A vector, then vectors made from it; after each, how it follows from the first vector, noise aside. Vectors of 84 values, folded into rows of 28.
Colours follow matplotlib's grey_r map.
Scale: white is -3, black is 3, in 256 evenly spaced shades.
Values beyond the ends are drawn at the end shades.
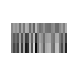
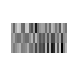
wrapped around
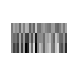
copied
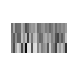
sign-scrambled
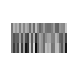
copied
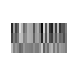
reversed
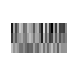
reversed
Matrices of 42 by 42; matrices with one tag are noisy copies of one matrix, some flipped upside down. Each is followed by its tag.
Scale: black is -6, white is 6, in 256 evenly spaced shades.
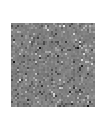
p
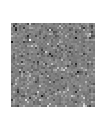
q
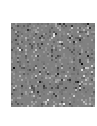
p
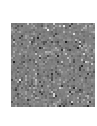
p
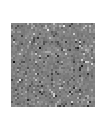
p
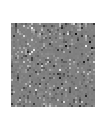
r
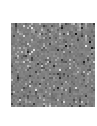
r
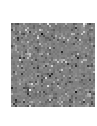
q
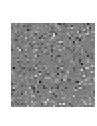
p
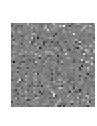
p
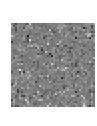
q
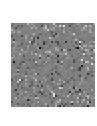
p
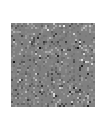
p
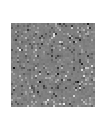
p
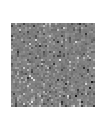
r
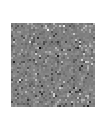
p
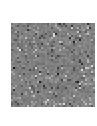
p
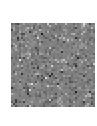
q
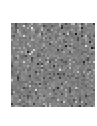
r
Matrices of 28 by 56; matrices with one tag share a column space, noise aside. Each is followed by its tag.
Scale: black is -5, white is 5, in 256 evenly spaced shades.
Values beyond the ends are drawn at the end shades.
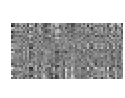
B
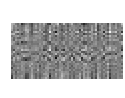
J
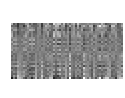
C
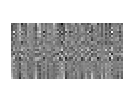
J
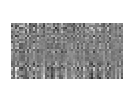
B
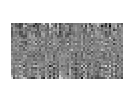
C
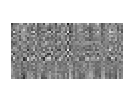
J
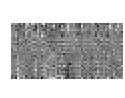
C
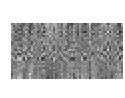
J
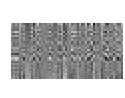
J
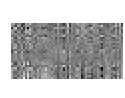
B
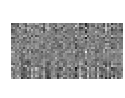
B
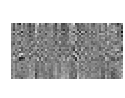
J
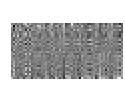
C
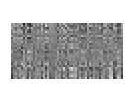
B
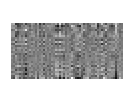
C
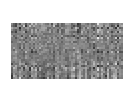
B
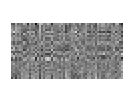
J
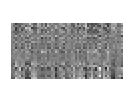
B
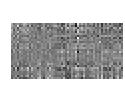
B
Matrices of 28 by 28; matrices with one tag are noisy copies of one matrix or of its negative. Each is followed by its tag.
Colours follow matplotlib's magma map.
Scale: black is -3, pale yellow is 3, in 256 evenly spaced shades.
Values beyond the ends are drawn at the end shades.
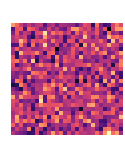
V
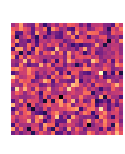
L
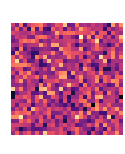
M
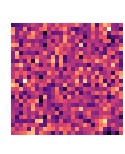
V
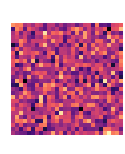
V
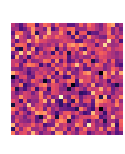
L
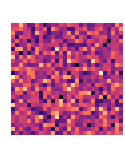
L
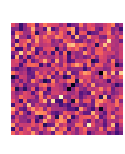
L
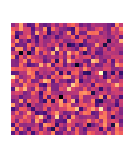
L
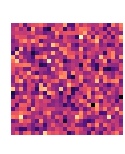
M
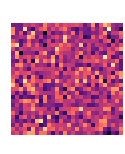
V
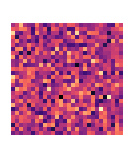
L
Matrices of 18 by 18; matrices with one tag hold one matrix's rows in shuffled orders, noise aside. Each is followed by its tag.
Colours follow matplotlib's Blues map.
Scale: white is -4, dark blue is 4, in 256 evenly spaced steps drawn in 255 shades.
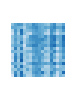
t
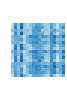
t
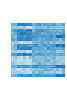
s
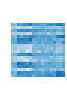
s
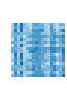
t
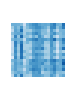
t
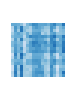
t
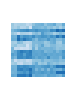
s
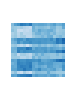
s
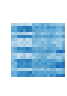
s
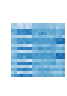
s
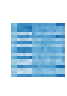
s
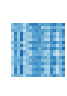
t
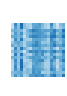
t
